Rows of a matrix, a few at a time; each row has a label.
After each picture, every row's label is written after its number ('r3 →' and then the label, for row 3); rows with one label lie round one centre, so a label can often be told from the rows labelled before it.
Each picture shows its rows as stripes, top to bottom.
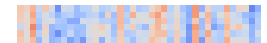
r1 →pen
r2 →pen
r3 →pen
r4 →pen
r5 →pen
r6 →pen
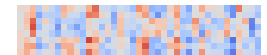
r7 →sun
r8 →sun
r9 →pen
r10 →pen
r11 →pen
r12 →sun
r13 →sun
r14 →sun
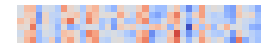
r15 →sun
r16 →sun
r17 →sun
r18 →pen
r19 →sun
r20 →sun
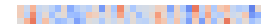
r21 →pen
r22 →pen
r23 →pen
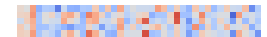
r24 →pen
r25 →sun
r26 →sun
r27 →pen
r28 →sun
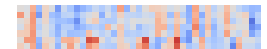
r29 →pen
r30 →pen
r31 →pen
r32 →pen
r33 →pen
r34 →sun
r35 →sun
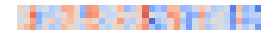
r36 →sun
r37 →sun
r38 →sun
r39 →sun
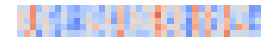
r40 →pen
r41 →pen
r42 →pen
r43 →pen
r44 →pen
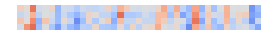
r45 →pen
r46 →pen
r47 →pen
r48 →pen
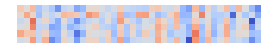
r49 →pen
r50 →sun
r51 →pen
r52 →pen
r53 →pen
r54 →pen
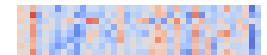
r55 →pen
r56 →pen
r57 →sun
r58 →pen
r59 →pen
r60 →pen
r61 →pen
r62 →pen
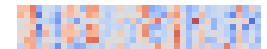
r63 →sun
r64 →sun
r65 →pen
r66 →sun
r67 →sun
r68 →sun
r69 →pen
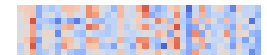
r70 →sun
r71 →sun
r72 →pen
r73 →sun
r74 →pen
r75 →sun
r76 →sun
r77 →pen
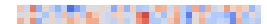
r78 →pen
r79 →sun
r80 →sun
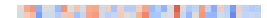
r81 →sun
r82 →sun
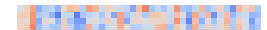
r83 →sun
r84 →pen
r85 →pen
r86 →pen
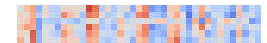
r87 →sun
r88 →sun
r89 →pen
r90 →sun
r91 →sun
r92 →sun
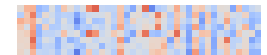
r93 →sun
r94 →pen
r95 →pen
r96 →pen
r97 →sun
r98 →pen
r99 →pen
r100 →pen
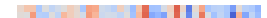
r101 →sun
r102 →sun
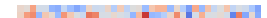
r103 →pen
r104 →sun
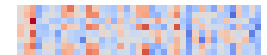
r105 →sun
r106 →sun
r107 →pen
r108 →sun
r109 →pen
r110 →pen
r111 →sun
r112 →sun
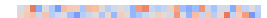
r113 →sun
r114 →pen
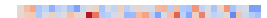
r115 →pen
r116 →sun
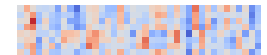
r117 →pen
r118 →pen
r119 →pen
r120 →pen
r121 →sun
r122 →sun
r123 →sun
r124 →pen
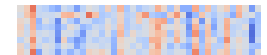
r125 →pen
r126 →sun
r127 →pen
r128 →pen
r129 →pen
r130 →pen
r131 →pen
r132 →pen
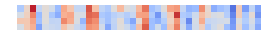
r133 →sun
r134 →sun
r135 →sun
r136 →sun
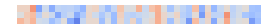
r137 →pen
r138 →pen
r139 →pen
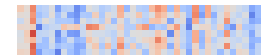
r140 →pen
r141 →pen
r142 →pen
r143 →sun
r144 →pen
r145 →pen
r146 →pen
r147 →pen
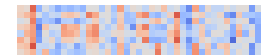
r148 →pen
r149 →sun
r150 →pen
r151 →sun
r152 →sun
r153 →sun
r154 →pen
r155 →pen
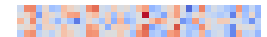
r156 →sun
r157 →sun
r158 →pen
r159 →sun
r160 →sun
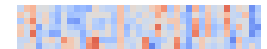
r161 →pen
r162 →pen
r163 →pen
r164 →pen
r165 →pen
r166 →sun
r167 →sun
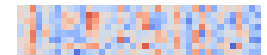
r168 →pen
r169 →sun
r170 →sun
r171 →sun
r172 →pen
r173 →pen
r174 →sun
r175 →pen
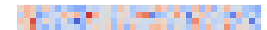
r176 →pen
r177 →sun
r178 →pen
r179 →pen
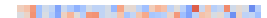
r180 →pen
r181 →sun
